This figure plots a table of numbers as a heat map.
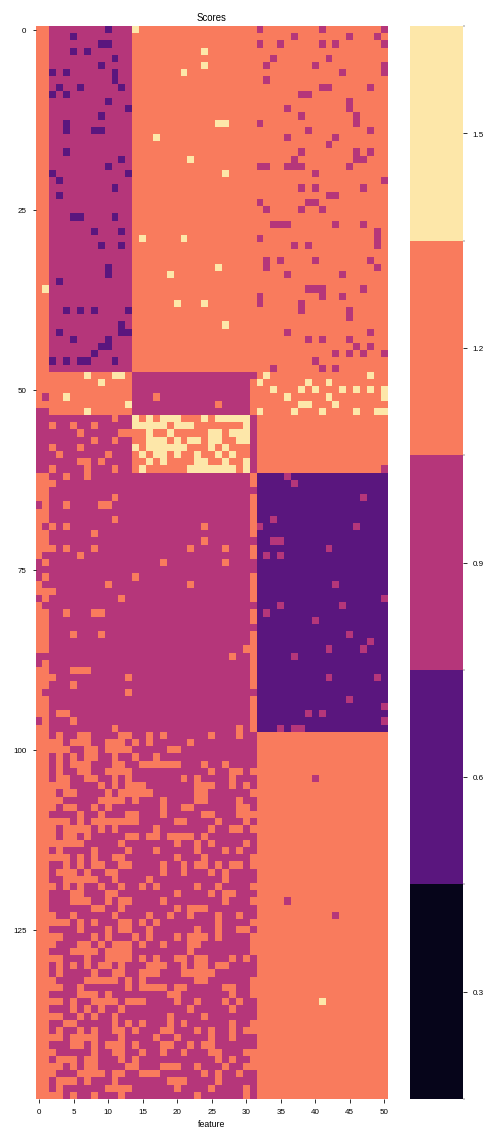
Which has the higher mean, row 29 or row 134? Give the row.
29
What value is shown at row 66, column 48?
0.6
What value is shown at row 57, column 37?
1.2
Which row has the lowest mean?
75
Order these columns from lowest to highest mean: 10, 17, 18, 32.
10, 32, 17, 18
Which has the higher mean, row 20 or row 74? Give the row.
20
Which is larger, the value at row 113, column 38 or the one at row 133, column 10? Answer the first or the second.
the first
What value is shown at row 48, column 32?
1.2
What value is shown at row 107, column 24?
1.2
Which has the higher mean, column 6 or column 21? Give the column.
21
